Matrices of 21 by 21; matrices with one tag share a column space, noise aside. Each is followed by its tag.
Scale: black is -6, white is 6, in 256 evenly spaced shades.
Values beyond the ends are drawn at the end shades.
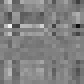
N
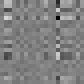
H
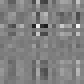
N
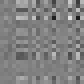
H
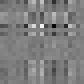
N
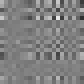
H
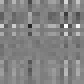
N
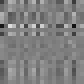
N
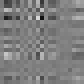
H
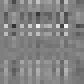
N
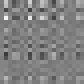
H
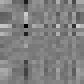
N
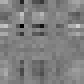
N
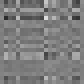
H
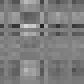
N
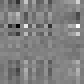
N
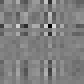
N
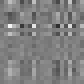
N
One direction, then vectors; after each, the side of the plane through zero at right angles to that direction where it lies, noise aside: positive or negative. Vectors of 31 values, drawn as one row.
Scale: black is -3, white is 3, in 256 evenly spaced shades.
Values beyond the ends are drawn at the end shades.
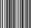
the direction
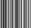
negative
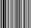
negative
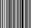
positive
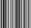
negative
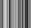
positive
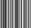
negative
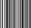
positive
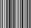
positive
